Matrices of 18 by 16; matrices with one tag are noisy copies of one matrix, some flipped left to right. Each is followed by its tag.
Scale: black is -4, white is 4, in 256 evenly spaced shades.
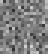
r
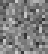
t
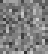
t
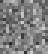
t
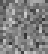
t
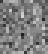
t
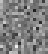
r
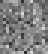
t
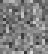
t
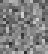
t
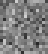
t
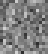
t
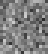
t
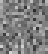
r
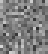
r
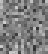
r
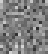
r
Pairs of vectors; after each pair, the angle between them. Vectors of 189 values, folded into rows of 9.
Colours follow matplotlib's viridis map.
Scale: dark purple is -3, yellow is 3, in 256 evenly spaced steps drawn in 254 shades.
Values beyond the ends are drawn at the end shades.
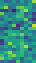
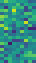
partly opposed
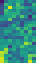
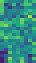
nearly opposite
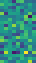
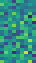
nearly parallel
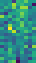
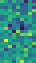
partly opposed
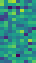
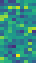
nearly opposite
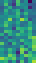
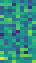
partly aligned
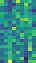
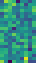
nearly opposite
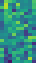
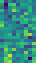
nearly opposite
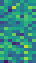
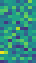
partly aligned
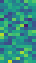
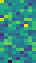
nearly opposite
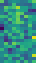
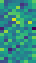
partly aligned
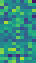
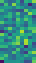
orthogonal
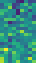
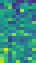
nearly parallel
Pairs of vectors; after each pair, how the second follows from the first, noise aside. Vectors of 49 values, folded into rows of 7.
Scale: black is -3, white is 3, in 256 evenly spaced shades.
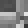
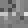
partly zeroed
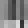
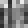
wrapped around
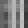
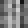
wrapped around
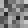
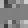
partly zeroed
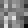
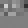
partly zeroed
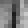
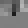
partly zeroed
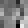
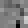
partly zeroed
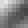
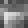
wrapped around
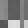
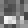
wrapped around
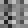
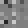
partly zeroed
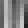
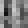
wrapped around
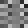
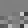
partly zeroed
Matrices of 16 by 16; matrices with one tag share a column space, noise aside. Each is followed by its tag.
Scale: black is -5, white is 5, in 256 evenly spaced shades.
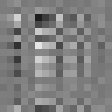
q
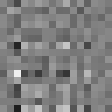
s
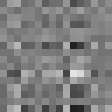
s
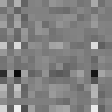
s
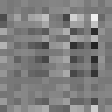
q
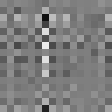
q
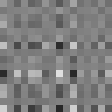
s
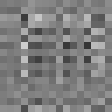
q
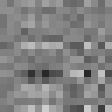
s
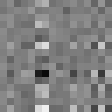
s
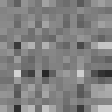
s
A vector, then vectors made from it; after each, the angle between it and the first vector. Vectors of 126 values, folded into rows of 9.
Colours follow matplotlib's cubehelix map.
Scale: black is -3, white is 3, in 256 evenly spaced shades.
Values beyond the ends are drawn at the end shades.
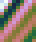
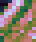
nearly opposite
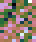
partly aligned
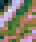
nearly opposite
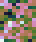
partly aligned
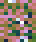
orthogonal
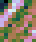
nearly opposite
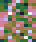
partly opposed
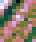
nearly parallel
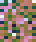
orthogonal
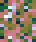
partly opposed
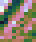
nearly parallel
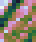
nearly parallel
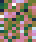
partly opposed
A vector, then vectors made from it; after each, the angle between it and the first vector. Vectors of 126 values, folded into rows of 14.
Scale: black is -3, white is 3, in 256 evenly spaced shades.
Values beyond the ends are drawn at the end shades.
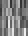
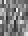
orthogonal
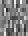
partly opposed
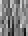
nearly opposite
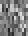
partly opposed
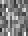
partly aligned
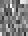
partly opposed
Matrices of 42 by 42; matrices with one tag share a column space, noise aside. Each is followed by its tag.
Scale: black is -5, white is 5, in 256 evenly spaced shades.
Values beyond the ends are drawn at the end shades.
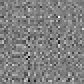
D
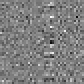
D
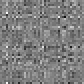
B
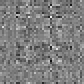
B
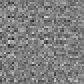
D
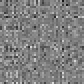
B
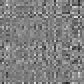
B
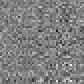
D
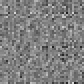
B
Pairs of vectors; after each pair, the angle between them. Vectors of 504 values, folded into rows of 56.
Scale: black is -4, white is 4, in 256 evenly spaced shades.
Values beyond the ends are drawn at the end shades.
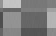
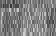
partly opposed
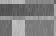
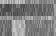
nearly parallel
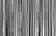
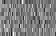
orthogonal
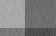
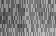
partly opposed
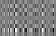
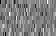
orthogonal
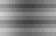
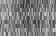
partly aligned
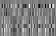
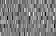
orthogonal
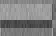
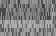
partly opposed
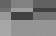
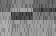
nearly parallel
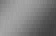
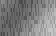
nearly opposite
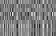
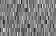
orthogonal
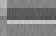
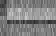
nearly opposite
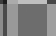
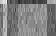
nearly opposite
